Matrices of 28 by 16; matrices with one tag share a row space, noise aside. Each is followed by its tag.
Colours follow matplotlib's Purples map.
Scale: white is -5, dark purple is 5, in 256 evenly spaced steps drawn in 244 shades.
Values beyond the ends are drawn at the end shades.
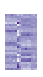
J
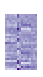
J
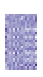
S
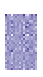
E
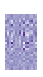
E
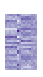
J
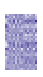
S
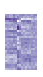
J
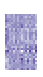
S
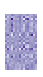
E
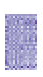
S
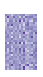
E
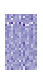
E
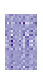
E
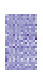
S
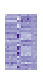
J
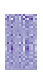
E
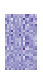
E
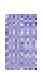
S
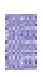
S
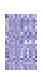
S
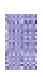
S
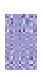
E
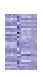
J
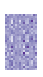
E
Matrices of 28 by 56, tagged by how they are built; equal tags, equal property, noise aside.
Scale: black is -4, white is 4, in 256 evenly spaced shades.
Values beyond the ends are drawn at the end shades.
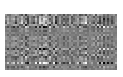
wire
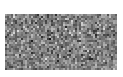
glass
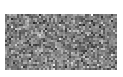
glass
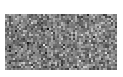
glass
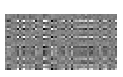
wire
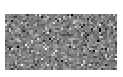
glass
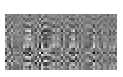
wire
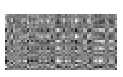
wire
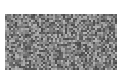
glass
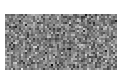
glass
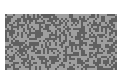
glass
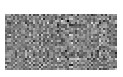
wire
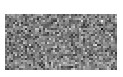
glass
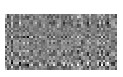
wire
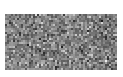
glass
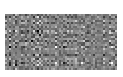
wire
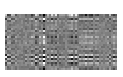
wire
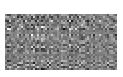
wire
